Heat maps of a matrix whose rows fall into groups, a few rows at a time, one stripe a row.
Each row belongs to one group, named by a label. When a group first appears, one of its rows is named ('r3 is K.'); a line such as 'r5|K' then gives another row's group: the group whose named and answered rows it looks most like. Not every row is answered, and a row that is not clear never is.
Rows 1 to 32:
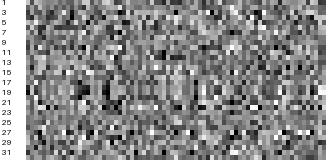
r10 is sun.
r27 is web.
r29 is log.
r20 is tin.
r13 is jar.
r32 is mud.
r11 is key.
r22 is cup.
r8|log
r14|jar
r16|log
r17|tin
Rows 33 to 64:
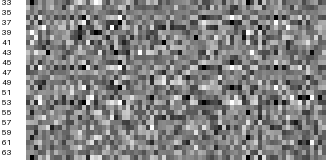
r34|mud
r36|sun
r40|tin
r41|key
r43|cup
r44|mud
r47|key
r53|sun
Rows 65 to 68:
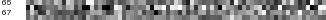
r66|log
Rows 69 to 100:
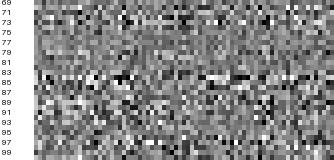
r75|web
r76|mud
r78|mud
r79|jar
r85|log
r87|web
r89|jar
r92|key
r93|web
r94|log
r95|web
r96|mud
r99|key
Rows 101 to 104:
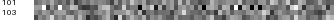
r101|web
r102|tin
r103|mud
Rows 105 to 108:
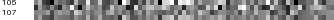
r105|log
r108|log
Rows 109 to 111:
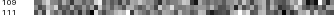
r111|sun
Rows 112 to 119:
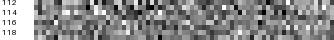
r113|tin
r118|sun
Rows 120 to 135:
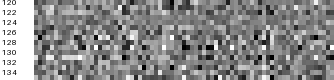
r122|jar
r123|sun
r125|log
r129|cup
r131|jar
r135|mud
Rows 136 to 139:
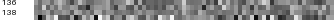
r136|mud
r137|tin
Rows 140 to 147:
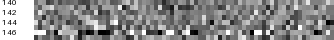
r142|key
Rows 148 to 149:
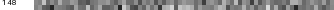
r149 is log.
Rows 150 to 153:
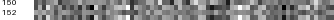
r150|key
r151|sun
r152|cup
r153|sun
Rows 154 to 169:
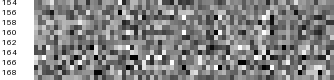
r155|web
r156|log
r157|mud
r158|jar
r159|cup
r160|mud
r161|cup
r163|sun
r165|cup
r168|web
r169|jar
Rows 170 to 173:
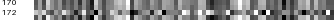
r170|sun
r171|sun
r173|sun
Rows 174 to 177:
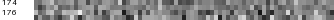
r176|jar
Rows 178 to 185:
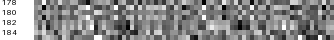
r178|tin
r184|cup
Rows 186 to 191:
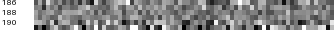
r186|sun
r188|jar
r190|cup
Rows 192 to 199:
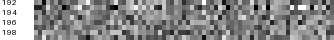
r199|tin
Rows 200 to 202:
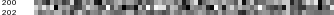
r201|cup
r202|mud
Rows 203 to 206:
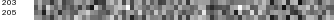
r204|sun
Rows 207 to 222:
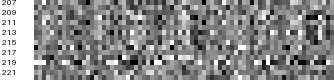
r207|tin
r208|key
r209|mud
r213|web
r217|tin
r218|log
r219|cup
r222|sun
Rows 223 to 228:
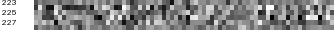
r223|key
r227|cup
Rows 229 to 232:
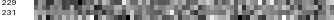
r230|web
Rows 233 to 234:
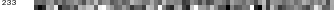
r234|key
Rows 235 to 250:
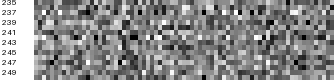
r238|sun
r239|jar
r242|cup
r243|jar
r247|log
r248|cup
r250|tin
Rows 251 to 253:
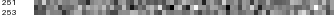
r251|tin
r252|key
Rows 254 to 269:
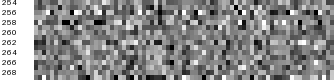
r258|web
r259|mud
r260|cup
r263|key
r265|cup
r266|key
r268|cup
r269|tin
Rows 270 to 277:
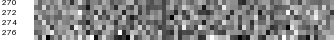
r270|mud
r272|jar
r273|key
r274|tin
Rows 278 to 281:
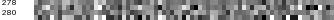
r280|key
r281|web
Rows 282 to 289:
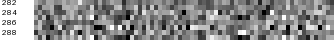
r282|jar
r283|jar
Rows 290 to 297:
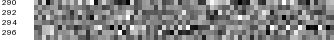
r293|sun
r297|tin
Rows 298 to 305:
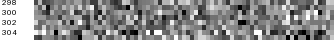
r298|log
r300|web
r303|tin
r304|cup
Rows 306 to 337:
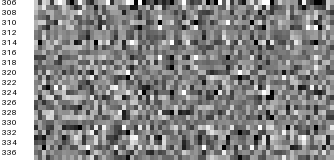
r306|mud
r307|cup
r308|jar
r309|web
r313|tin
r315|jar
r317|key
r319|key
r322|tin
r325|jar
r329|jar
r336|tin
